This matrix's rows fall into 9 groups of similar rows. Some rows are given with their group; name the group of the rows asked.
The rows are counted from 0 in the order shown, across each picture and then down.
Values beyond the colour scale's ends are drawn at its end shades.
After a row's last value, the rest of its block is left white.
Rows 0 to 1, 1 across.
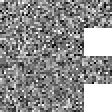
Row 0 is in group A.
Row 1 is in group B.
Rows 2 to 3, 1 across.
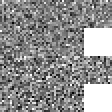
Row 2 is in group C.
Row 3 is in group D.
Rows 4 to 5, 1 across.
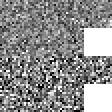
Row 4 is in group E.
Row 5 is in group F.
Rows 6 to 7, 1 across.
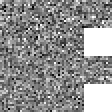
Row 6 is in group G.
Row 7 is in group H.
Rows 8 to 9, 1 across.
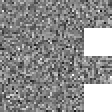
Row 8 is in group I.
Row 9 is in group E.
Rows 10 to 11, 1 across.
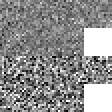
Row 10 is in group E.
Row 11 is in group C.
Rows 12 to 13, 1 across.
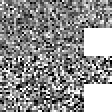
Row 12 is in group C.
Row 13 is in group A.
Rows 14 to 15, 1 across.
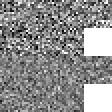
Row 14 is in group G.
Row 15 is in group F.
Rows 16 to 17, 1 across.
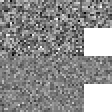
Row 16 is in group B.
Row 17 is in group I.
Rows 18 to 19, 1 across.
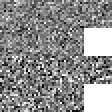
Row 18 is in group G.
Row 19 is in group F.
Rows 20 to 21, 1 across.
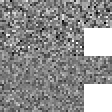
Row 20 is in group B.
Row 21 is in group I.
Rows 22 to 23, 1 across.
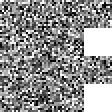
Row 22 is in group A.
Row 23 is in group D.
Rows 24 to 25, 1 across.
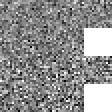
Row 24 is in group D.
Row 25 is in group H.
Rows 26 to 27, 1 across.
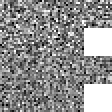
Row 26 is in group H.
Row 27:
I
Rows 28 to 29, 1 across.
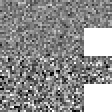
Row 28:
A
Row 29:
F
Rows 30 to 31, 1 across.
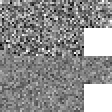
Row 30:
E
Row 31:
G
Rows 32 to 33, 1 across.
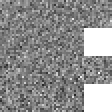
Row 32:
E
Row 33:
B
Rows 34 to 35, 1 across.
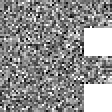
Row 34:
A
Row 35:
E
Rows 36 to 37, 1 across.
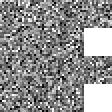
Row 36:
A
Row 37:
F
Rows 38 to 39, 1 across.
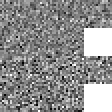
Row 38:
E
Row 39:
D
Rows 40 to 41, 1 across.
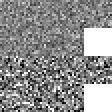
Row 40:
A
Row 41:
F
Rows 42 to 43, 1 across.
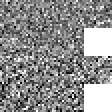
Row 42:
F
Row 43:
E
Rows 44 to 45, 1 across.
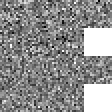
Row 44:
D
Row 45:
F
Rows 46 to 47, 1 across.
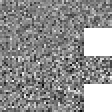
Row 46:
A
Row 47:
A
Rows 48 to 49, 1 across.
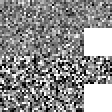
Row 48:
A
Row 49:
I
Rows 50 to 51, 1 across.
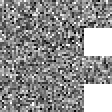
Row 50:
C
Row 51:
D
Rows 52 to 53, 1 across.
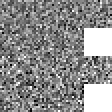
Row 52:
I
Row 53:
C
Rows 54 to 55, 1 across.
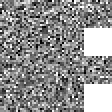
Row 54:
D
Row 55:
B
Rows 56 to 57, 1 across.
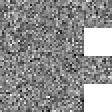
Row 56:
B
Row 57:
A
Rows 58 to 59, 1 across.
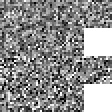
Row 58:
B
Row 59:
G
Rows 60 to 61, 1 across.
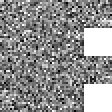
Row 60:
A
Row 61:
F
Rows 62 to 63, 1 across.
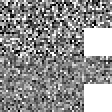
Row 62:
F
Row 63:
H
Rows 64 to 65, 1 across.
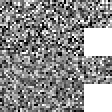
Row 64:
E
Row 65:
B
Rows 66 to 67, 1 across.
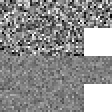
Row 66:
B
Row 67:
F
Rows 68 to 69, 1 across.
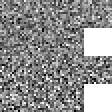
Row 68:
C
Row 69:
F
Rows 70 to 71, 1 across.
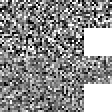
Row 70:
F
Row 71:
D
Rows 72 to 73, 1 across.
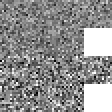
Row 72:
D
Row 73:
G
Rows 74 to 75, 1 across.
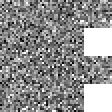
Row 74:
E
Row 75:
E
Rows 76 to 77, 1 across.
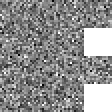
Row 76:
F
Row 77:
B
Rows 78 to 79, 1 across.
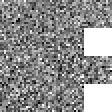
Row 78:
C
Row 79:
E
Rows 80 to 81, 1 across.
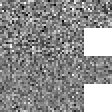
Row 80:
D
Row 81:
F
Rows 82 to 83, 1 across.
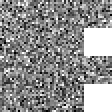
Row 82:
E
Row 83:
B
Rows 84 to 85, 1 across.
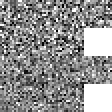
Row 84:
H
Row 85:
C
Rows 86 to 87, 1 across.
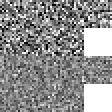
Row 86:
E
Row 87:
H
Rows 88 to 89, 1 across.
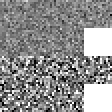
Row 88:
B
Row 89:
I
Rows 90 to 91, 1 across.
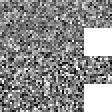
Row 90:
B
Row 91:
I
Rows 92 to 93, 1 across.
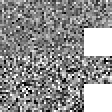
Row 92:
C
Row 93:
A
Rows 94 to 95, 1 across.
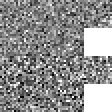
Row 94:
A
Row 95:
C
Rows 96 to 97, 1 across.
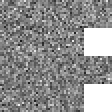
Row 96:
C
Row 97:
I
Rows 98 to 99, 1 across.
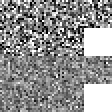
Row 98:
C
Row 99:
H
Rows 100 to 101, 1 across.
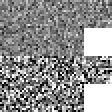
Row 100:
I
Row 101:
E
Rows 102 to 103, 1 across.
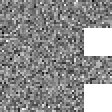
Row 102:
F
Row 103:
E
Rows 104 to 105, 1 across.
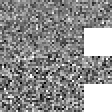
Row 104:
G
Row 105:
D
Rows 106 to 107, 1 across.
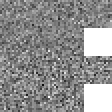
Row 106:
E
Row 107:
H
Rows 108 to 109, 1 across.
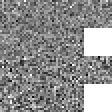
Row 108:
C
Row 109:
D
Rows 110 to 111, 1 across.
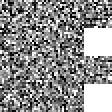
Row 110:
I
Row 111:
I
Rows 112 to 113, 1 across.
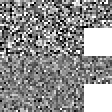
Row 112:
G
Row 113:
F
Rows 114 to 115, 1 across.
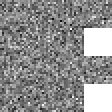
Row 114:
G
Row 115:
B
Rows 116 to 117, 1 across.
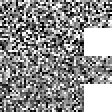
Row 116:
A
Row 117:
E
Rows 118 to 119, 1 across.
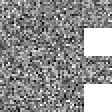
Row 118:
C
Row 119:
H
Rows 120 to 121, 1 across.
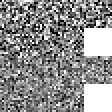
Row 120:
I
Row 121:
H
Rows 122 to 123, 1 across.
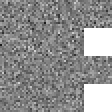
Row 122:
F
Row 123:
C
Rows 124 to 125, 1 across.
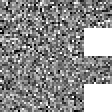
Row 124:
F
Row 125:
F
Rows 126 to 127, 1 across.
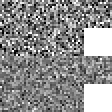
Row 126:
F
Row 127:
I
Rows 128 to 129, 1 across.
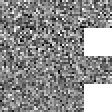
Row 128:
C
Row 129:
I
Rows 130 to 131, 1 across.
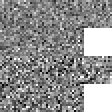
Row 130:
C
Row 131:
E
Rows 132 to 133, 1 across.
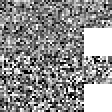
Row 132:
G
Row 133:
C
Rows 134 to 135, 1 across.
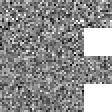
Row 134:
E
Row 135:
D
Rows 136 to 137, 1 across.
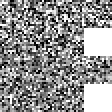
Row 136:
H
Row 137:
D
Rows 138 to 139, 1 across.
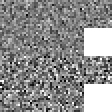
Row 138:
I
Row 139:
I
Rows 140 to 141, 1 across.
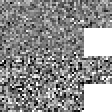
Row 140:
E
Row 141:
G
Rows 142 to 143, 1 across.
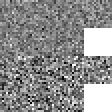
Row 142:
B
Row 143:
D
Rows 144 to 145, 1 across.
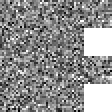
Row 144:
E
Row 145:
E
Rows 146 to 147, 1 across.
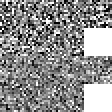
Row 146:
F
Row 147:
G
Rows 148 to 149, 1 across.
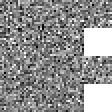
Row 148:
A
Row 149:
C
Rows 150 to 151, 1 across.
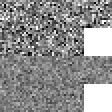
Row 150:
G
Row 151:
C
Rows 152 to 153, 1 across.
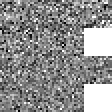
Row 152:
G
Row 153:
F
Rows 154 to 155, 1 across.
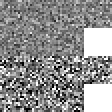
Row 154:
H
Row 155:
G
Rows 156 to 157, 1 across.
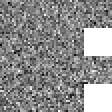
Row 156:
F
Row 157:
C
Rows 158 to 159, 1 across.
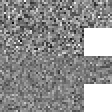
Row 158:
C
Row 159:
F
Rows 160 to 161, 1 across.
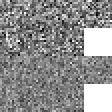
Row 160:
B
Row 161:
B
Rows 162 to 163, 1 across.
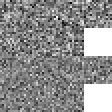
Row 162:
B
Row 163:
G
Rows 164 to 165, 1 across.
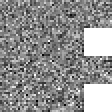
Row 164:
A
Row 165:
A
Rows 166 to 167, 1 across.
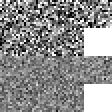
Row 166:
E
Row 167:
G
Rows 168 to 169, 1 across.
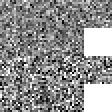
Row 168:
B
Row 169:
D
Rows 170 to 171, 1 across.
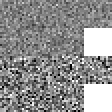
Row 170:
A
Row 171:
D
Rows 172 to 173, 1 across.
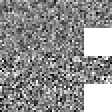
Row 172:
B
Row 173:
G
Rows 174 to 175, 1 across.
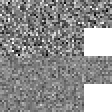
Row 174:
F
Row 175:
H
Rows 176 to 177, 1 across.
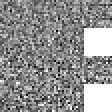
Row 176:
H
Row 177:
H
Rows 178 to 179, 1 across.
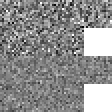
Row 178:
E
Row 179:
I
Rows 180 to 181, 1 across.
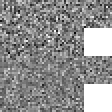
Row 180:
H
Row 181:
B
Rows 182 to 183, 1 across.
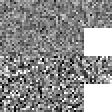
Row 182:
B
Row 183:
E
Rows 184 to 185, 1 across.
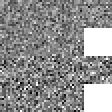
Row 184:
H
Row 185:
G
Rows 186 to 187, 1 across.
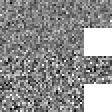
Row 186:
E
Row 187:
F
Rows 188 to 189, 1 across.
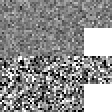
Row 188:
B
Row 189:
D
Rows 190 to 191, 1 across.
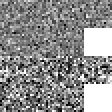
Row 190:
I
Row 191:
E
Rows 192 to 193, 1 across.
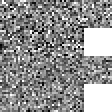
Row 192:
C
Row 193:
A
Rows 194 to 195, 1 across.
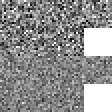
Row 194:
C
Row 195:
H
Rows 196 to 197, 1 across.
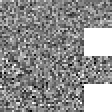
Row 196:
A
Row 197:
C
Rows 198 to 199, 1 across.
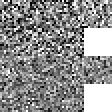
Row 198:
C
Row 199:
D
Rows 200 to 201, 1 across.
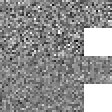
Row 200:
A
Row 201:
E
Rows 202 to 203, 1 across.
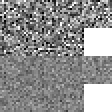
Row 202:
C
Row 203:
C
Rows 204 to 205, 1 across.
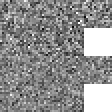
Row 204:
B
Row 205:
A
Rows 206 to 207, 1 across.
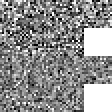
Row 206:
C
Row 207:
F
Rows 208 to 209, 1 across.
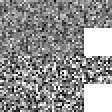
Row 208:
B
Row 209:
H
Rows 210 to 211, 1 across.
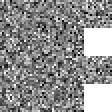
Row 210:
B
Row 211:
B
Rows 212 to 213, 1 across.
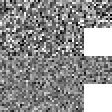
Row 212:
B
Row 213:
I
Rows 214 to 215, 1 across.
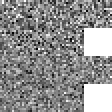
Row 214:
C
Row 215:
C
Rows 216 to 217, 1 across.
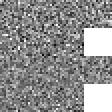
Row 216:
A
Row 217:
B
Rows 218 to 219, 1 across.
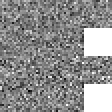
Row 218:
C
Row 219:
G
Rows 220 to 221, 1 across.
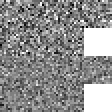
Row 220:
E
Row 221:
G
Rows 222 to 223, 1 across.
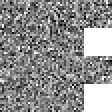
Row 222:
I
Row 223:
G
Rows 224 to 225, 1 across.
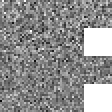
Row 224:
C
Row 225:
F
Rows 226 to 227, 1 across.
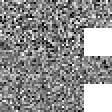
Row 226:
C
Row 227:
D
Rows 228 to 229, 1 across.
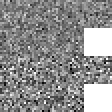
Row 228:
B
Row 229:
A
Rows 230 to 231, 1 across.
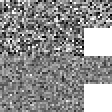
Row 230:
B
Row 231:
D
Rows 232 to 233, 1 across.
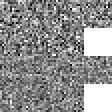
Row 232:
H
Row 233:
D
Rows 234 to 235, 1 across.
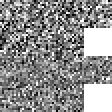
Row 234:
E
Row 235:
G
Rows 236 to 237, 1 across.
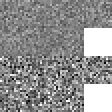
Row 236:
A
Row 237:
H
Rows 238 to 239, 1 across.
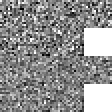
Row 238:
A
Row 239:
A
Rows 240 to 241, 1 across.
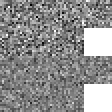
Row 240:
H
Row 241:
I
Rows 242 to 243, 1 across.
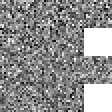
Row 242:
I
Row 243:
C
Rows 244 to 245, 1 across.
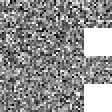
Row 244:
B
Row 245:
H
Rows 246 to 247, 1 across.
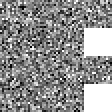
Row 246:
D
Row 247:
G
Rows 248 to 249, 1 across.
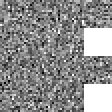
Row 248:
H
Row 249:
F
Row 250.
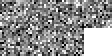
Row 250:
G
